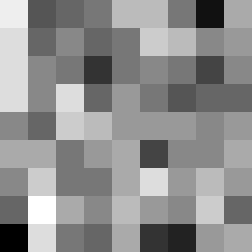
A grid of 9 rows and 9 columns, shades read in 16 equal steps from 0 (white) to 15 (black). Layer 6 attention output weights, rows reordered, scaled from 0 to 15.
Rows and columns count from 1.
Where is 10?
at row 1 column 2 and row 4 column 7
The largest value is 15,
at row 9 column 1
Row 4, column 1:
2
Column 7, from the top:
8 4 8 10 6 7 6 7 13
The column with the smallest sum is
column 1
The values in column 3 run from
2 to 9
